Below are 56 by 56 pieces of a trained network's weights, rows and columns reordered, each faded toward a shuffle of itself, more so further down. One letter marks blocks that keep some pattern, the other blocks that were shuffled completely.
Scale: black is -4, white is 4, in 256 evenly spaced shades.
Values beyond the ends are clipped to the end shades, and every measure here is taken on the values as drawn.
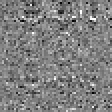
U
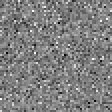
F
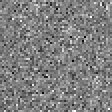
F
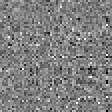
U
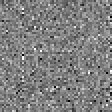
U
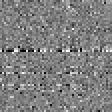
U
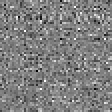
U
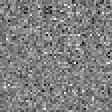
U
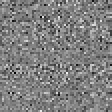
U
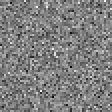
F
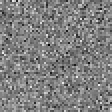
F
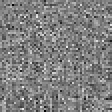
U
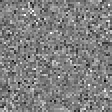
F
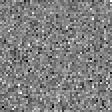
F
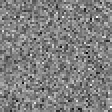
F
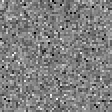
F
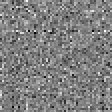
U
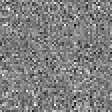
U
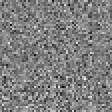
U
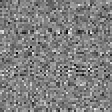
U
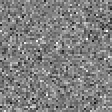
F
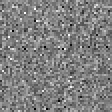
U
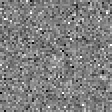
F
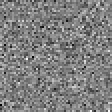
U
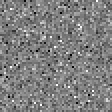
F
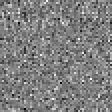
U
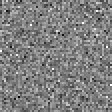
F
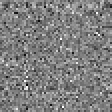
U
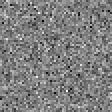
F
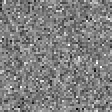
F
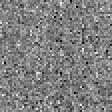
U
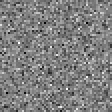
F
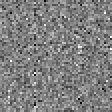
U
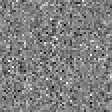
U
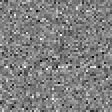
U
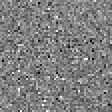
U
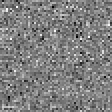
U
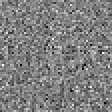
U
